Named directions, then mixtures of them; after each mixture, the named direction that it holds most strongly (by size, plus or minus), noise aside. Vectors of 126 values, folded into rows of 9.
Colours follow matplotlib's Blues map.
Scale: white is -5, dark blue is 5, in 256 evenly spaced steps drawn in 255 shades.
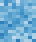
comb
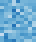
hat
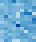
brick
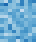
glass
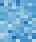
comb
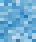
comb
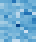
brick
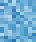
hat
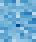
brick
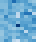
brick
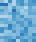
glass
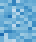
hat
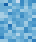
glass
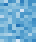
glass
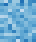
glass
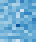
brick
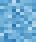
hat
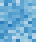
comb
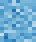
hat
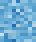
hat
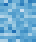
glass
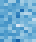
brick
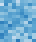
comb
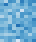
glass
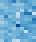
brick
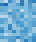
glass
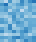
glass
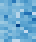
brick
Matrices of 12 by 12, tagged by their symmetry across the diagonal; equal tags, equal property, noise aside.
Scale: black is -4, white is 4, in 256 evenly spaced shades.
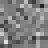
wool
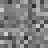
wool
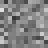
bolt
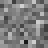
bolt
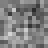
wool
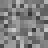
wool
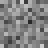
bolt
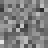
bolt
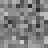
bolt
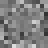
wool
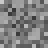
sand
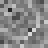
sand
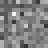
sand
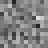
bolt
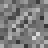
sand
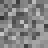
sand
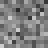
wool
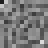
sand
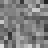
wool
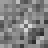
sand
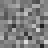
wool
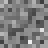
sand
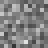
bolt
